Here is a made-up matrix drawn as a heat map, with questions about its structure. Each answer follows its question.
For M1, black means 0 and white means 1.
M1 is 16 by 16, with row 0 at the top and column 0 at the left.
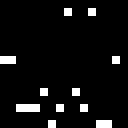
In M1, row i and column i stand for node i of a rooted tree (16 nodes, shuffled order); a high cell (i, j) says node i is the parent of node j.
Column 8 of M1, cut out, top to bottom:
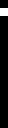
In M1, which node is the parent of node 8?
1
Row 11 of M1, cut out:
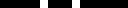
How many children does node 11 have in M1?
2
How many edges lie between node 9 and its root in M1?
5
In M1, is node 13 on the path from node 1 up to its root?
yes
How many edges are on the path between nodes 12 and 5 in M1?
6
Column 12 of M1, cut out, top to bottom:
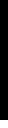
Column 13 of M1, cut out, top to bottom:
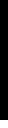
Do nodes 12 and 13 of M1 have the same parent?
yes
